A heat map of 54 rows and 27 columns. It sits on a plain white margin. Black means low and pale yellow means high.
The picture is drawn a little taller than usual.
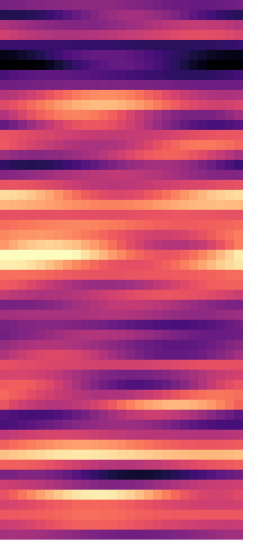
Histogram: bell-shaped. Ninth with the highest average: middle left. Grain: streaks across.
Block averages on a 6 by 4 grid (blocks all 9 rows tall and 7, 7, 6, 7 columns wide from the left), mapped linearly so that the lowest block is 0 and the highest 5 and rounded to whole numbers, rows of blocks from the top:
0110 | 2332 | 5434 | 2222 | 2223 | 3333
